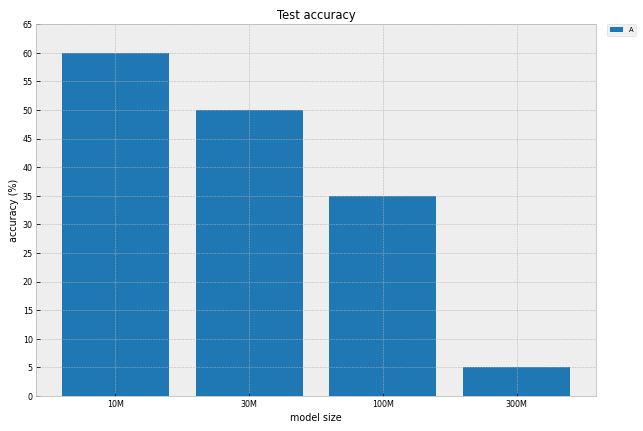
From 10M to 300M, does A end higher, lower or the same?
lower
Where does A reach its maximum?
10M
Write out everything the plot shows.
Title: Test accuracy
x-axis: model size, ticks 10M 30M 100M 300M
y-axis: accuracy (%), ticks 0 5 10 15 20 25 30 35 40 45 50 55 60 65
Legend: A
Values:
A: 60 50 35 5
